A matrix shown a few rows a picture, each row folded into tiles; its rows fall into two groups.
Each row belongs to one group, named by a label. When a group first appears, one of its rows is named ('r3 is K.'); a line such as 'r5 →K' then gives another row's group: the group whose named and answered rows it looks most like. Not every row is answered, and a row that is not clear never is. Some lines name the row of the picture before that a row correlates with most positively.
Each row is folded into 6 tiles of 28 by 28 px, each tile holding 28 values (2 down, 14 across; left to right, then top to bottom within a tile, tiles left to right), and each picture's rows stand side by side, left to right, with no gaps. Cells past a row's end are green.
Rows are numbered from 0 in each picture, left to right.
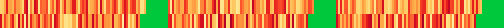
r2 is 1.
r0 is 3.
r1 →1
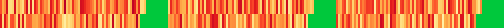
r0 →3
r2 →3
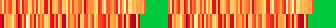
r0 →1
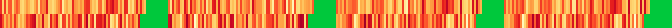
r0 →1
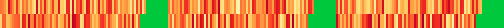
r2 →1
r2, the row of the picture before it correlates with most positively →0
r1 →1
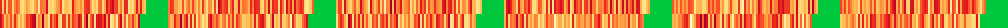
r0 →1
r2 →3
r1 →3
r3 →3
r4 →1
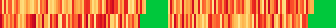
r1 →3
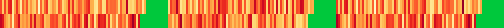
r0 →1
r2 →1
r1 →3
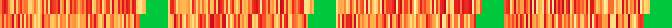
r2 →3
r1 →3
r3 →3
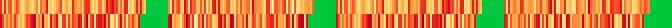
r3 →1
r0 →1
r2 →1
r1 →1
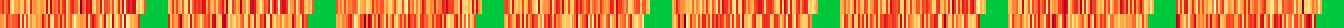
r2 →1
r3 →3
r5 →3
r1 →3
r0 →3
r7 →1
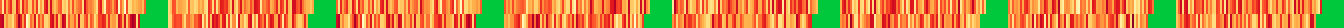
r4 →3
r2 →1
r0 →1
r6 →1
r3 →1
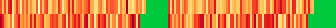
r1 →1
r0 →1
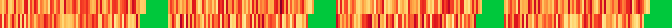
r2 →1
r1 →3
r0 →3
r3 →3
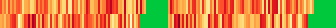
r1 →3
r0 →1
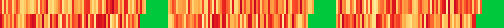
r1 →3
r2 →3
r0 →1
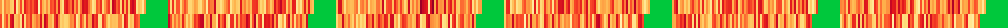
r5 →3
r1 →1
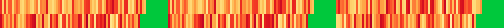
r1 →1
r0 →1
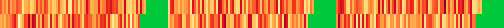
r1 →3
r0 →1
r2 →3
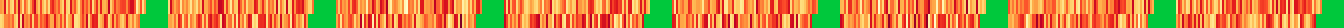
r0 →3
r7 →3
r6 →1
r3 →1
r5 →1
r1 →3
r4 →1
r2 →1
